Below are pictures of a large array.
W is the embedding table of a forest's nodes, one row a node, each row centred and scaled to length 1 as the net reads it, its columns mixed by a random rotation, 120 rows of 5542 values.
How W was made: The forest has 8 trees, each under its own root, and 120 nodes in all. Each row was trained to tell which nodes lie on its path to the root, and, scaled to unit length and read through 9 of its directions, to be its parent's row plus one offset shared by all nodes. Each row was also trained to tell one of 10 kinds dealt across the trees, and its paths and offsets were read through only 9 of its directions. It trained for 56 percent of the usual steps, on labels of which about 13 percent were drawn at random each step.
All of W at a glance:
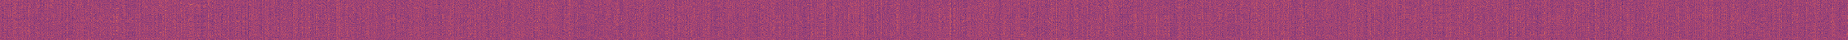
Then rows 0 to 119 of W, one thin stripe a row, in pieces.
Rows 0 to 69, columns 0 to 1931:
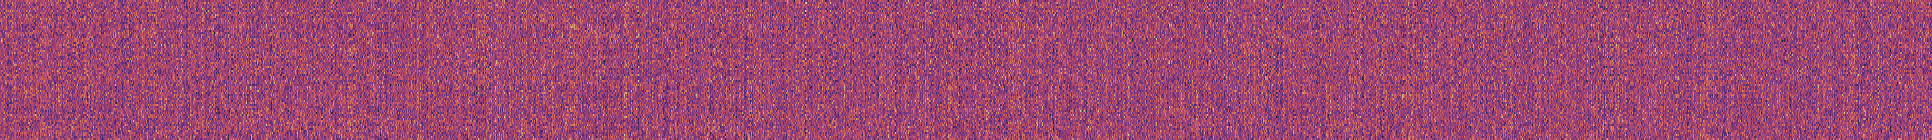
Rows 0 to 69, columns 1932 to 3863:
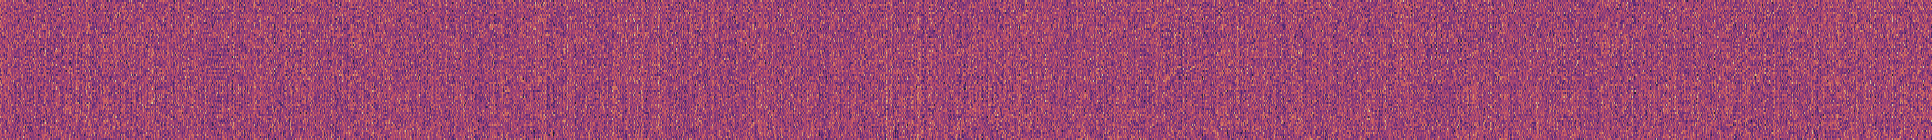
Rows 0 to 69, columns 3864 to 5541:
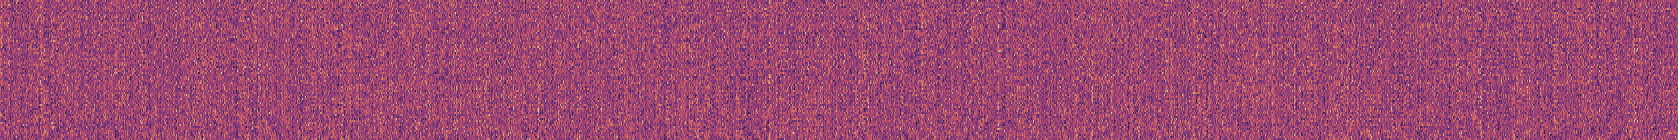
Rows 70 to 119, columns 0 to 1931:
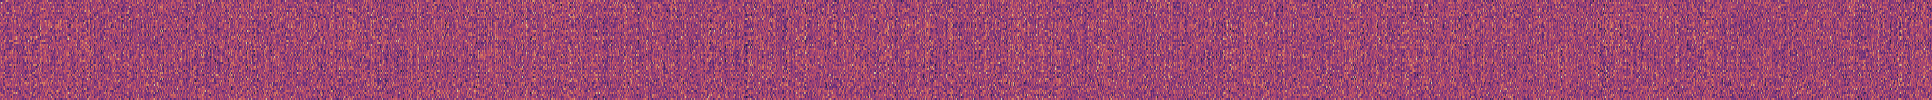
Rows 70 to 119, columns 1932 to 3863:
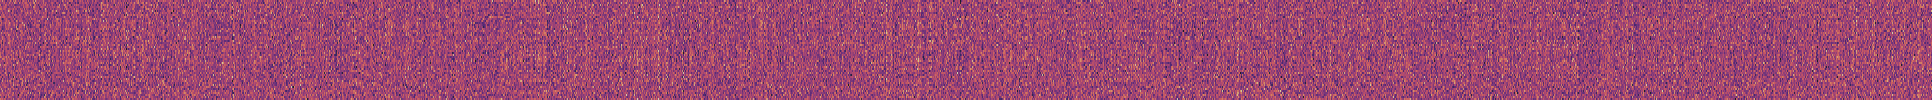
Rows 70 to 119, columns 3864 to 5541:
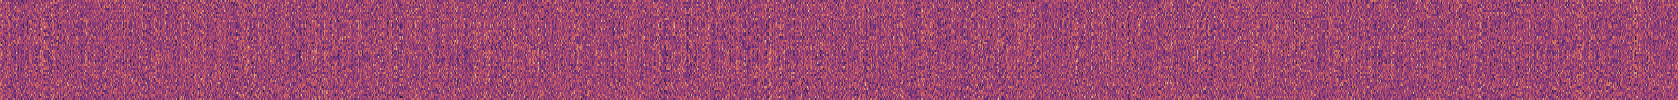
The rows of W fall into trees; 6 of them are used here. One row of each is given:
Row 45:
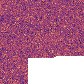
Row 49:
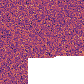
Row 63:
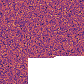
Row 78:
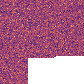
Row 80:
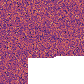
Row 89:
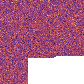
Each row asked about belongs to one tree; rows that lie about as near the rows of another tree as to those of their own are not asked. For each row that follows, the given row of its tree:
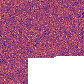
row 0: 80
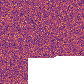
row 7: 78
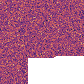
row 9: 80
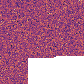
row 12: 45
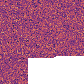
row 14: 89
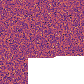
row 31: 80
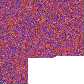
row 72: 49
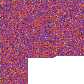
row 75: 80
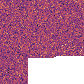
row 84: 45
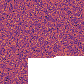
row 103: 45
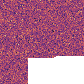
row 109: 89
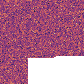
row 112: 78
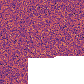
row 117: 63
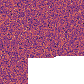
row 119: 78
